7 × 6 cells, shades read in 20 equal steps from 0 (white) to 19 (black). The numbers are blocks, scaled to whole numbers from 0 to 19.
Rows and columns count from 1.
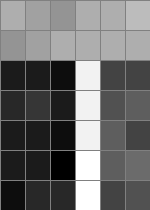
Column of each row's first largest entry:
3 1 3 3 3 3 1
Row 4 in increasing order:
1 12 13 15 16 17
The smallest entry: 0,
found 2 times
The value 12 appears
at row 4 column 6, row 5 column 5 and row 6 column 5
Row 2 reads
8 7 6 6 6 6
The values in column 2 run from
7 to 17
